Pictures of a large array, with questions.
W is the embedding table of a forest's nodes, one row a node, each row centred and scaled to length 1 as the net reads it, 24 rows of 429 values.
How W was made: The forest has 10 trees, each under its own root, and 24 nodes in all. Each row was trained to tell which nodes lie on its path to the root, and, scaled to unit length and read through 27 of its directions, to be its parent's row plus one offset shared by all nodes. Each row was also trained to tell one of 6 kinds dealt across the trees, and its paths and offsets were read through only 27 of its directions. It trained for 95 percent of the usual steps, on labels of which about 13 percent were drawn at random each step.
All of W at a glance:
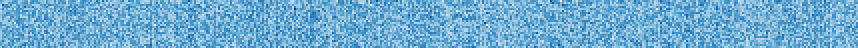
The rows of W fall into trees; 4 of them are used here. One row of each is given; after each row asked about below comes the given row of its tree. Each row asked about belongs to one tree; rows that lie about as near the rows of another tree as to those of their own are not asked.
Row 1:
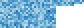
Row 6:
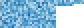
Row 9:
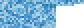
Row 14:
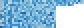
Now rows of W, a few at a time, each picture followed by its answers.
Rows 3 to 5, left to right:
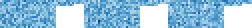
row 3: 14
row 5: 14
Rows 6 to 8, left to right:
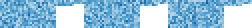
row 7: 14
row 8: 9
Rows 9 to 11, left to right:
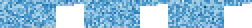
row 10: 6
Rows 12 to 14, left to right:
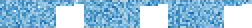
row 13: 1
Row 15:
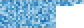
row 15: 14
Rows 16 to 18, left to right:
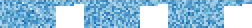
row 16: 9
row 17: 6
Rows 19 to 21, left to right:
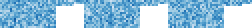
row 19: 6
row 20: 9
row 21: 1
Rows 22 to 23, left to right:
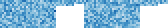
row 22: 1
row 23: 9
